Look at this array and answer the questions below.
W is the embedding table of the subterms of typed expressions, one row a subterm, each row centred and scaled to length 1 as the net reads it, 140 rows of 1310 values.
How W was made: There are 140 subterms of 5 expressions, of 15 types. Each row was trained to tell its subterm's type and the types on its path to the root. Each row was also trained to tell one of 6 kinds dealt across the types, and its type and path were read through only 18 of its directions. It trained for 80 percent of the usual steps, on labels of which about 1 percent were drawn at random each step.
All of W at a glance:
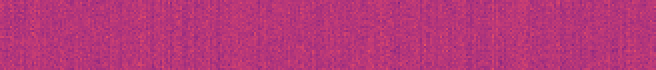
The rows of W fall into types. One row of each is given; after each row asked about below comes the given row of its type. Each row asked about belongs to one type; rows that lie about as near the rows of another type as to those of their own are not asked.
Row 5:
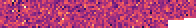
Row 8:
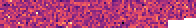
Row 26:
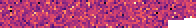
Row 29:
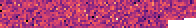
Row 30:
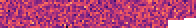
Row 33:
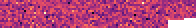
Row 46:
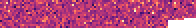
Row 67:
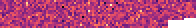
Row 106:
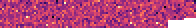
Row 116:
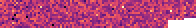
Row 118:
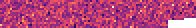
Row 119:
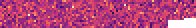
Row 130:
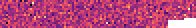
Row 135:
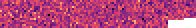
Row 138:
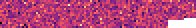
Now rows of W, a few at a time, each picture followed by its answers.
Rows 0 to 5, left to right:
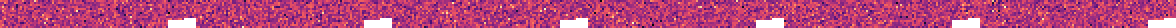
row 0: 135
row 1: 138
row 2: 8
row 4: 5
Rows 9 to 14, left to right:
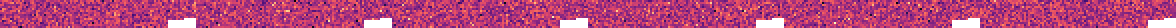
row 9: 106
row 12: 30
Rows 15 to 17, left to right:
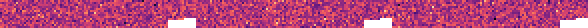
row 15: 116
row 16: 30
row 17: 8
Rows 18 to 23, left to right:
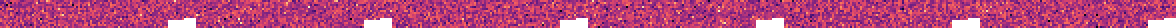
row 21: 29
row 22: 116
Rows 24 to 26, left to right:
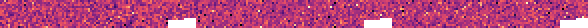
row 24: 138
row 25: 46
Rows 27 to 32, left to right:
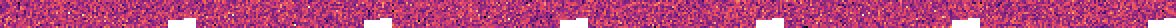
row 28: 119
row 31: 5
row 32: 106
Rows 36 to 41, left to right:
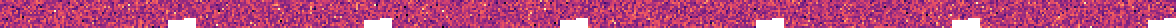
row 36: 8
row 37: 138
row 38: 119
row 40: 29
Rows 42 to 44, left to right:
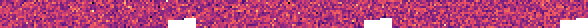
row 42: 29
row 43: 119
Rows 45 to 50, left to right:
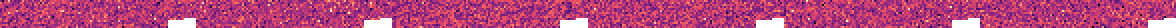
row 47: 106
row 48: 29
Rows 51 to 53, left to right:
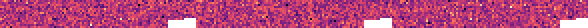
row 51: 30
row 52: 135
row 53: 138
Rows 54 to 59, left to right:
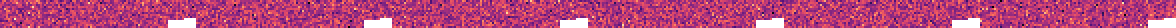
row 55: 8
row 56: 135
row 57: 138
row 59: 33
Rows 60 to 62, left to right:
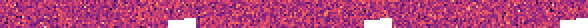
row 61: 106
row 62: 30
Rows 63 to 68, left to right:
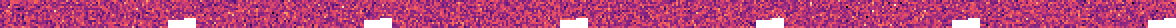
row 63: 26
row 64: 119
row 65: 67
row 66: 8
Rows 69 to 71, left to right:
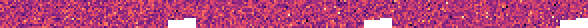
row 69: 116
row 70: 138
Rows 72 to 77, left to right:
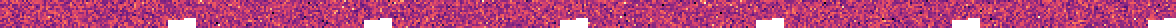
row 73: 119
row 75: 5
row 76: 138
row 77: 116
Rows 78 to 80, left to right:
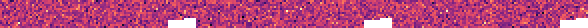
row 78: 119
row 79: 26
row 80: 33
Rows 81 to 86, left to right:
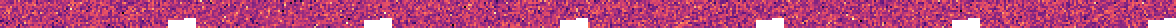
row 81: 30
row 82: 26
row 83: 119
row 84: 29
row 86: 116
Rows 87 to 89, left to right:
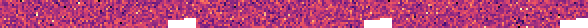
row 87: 8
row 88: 46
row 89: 116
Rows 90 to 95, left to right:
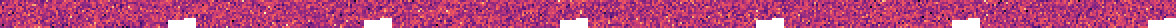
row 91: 118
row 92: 118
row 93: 106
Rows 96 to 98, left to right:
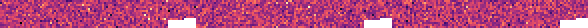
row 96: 67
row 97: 29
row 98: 138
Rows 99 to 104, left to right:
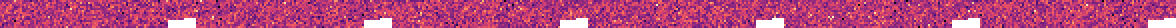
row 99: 118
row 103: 30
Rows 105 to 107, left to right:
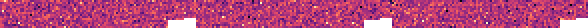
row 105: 46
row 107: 116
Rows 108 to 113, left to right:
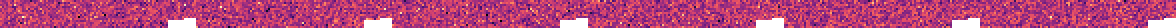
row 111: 33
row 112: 8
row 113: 26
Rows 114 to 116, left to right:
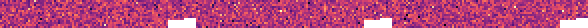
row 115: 67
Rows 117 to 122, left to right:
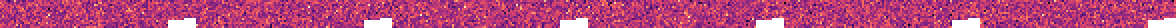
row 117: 116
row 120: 5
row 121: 33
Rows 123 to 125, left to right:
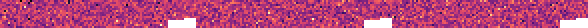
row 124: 5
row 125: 30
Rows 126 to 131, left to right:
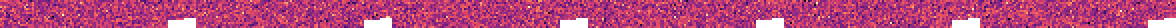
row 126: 5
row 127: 29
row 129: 5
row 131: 29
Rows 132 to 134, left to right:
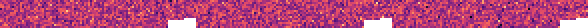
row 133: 118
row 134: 118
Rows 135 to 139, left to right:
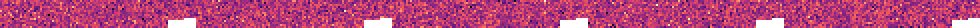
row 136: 8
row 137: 5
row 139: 30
